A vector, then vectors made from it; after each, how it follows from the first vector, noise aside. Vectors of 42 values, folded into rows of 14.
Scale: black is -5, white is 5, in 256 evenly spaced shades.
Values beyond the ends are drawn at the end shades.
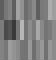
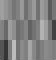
wrapped around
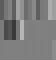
partly zeroed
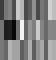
scaled up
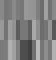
wrapped around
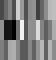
scaled up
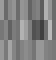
wrapped around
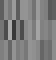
sign-scrambled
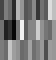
scaled up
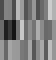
scaled up
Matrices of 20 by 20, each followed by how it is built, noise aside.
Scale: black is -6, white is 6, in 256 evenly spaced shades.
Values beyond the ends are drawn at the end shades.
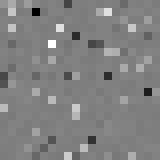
sparse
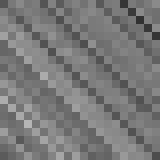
Toeplitz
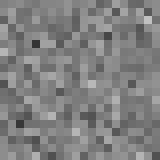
noise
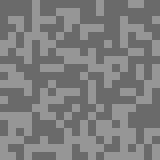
noise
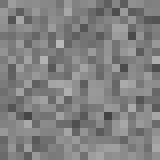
noise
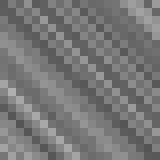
Toeplitz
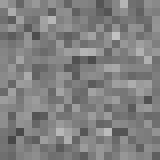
noise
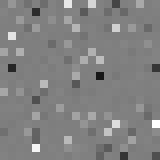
sparse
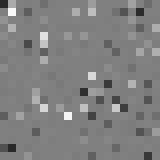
sparse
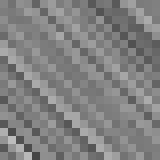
Toeplitz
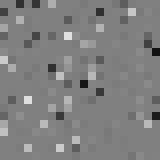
sparse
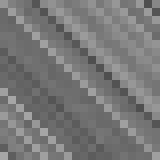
Toeplitz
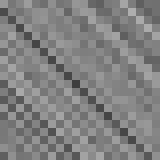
Toeplitz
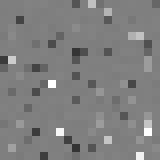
sparse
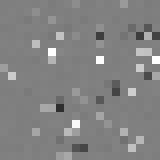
sparse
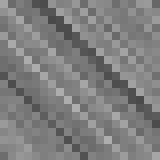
Toeplitz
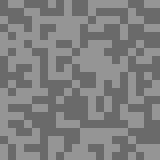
noise
